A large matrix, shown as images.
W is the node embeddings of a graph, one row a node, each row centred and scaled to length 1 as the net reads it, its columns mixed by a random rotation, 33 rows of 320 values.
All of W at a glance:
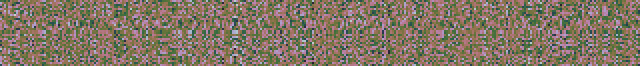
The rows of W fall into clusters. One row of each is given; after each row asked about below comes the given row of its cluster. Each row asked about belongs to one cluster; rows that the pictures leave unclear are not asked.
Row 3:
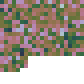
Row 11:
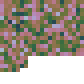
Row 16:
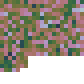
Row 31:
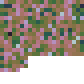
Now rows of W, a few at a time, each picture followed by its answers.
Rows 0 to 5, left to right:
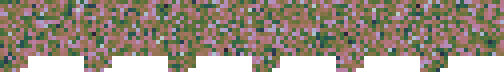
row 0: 16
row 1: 31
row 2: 16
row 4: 31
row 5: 3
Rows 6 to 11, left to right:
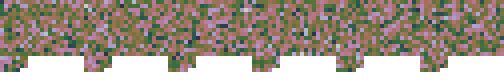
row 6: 3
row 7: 3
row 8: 16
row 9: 31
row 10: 11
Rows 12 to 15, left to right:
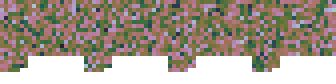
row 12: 11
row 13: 11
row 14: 31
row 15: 16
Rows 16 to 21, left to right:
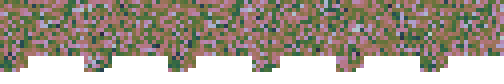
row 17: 3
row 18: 16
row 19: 11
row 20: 3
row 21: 16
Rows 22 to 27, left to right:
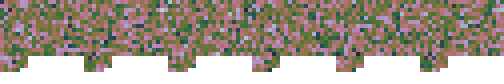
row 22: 3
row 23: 16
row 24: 31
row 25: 3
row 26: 3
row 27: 16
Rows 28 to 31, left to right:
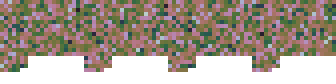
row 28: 11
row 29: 31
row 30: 11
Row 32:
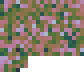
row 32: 3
